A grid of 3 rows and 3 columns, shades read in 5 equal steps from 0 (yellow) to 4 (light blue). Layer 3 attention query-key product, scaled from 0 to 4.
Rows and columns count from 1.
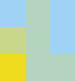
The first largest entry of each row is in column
1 3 2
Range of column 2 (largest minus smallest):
0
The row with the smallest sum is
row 3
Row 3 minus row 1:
-4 0 -1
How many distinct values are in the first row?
2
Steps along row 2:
up up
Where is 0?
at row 3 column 1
